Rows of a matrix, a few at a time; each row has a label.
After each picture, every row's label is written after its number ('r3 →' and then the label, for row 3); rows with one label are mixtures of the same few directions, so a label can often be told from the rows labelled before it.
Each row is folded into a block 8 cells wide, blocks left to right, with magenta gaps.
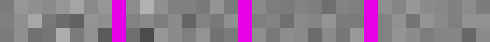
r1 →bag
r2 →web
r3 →bag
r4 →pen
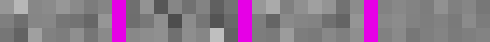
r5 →web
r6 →pen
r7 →web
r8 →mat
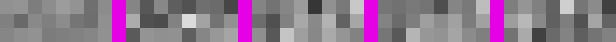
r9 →web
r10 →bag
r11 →mat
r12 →mat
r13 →mat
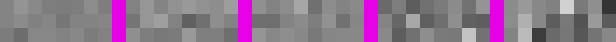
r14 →web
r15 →bag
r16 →mat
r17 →pen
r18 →mat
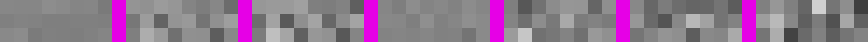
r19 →mat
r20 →pen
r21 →pen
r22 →pen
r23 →web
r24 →bag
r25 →mat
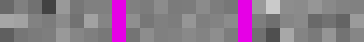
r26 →mat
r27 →bag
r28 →web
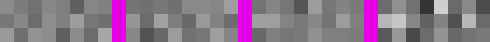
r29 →bag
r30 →pen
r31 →mat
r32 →mat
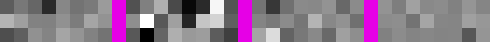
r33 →mat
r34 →web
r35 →web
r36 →pen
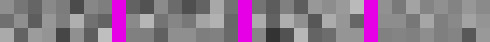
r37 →bag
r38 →web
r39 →pen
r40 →pen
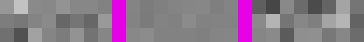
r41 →web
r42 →web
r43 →web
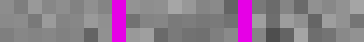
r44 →pen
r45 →mat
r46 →pen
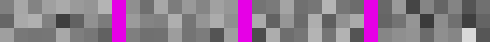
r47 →bag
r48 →pen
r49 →bag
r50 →pen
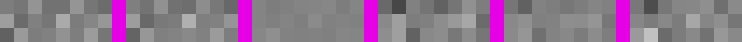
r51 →bag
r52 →bag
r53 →web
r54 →web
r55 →web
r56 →web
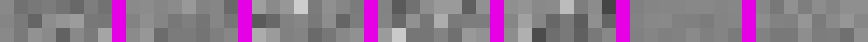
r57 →bag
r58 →mat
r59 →mat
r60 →web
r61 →mat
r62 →bag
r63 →pen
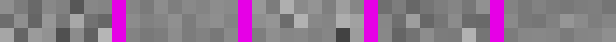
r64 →bag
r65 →pen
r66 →pen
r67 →pen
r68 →bag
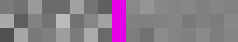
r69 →bag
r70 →web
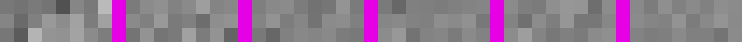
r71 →mat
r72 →bag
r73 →web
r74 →web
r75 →web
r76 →pen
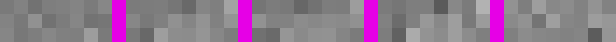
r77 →pen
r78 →mat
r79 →mat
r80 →mat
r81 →pen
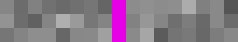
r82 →bag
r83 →mat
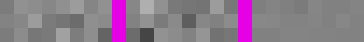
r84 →bag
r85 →web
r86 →mat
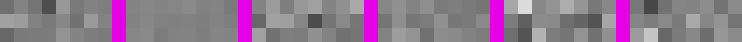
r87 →mat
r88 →mat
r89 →bag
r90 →pen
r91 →web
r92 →web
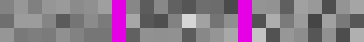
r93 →bag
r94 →bag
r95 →bag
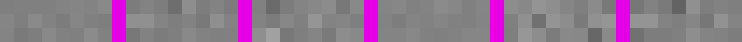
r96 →pen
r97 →mat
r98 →web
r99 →web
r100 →pen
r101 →mat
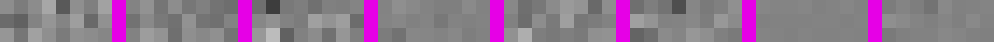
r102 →mat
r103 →pen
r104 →web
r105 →web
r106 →web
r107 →mat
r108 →mat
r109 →mat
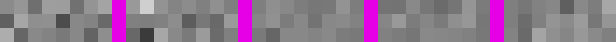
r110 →bag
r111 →web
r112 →web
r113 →web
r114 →mat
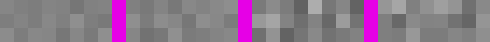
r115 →bag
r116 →pen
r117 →mat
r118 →web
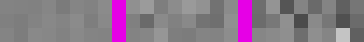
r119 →mat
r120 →web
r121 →pen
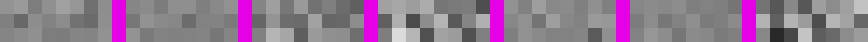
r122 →web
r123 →bag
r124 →pen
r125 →pen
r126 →pen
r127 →pen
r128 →pen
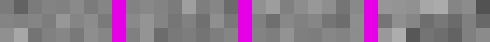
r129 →web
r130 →mat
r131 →web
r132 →mat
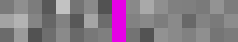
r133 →mat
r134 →web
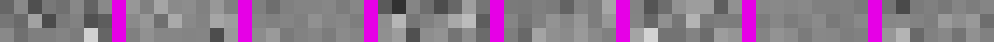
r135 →pen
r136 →pen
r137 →web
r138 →web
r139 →mat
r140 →web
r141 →pen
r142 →web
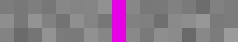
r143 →pen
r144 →bag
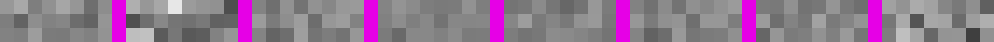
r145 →web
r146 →mat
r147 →pen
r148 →web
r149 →web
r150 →pen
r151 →bag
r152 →pen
